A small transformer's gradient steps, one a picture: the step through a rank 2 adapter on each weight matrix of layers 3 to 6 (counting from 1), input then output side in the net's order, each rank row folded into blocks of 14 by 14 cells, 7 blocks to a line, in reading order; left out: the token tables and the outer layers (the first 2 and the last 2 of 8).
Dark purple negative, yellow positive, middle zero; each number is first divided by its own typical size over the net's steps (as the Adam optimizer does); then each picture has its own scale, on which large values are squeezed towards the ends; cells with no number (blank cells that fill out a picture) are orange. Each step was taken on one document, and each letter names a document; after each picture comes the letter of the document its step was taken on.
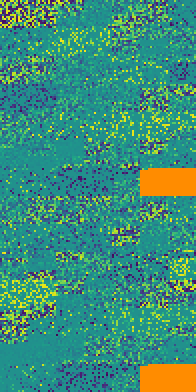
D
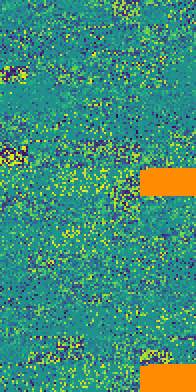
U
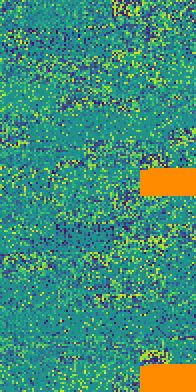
U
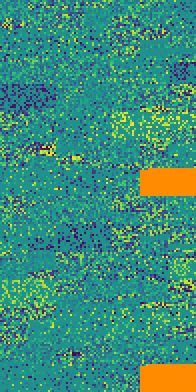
D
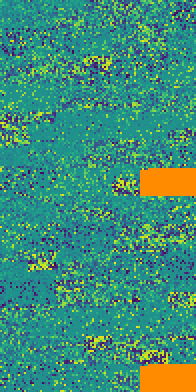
U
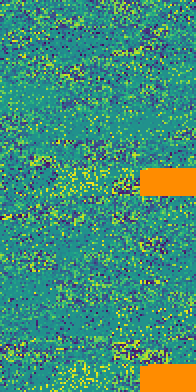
U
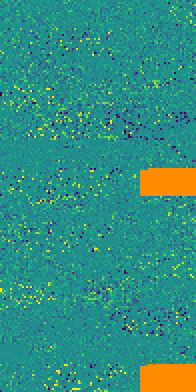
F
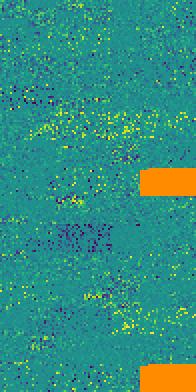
F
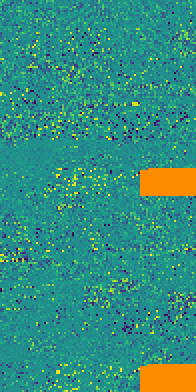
F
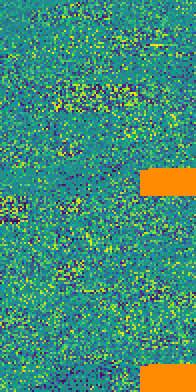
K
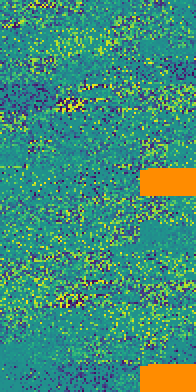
D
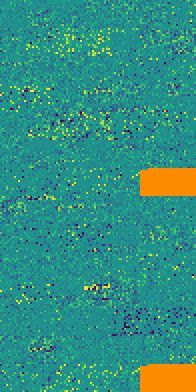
F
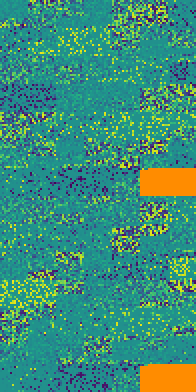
D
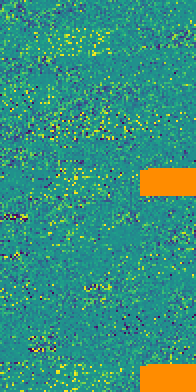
F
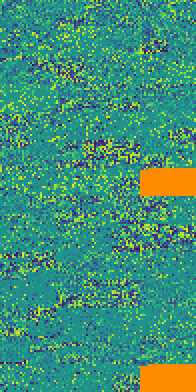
U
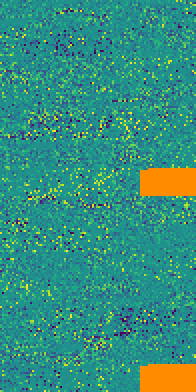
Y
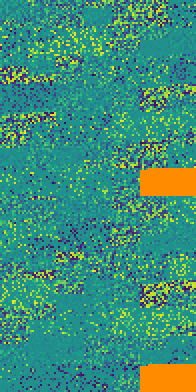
D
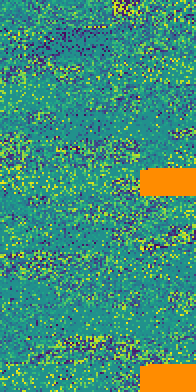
U
